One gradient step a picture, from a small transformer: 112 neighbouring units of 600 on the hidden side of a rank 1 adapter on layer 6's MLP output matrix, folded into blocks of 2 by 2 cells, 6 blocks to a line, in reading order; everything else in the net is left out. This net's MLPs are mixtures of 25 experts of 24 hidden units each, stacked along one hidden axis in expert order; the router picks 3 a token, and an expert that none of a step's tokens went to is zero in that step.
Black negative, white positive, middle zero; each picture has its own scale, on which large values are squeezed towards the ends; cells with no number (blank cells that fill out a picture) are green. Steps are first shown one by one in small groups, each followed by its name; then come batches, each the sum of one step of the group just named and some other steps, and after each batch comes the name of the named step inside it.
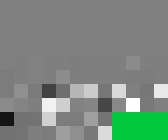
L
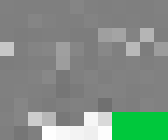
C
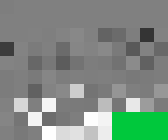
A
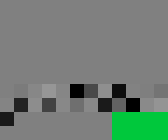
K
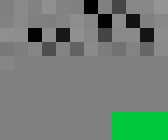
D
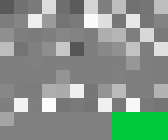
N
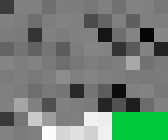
A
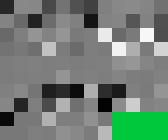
L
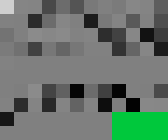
K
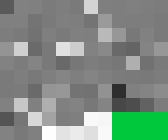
A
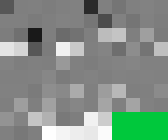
C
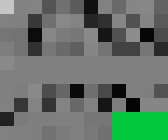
K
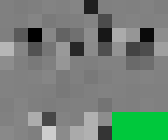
C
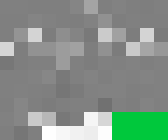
C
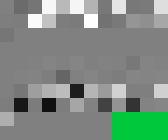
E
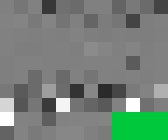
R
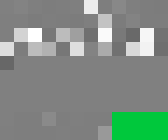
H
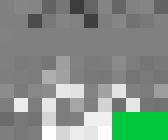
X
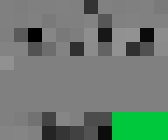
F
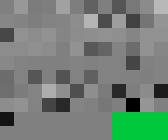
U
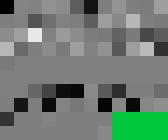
H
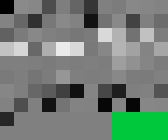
U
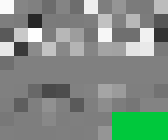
H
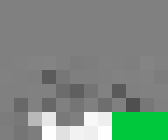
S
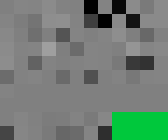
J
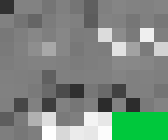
S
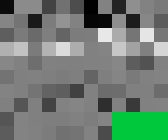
J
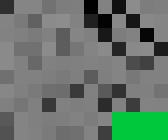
J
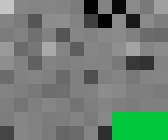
J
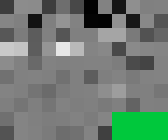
J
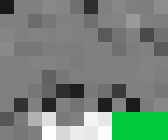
S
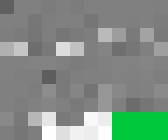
S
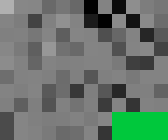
J
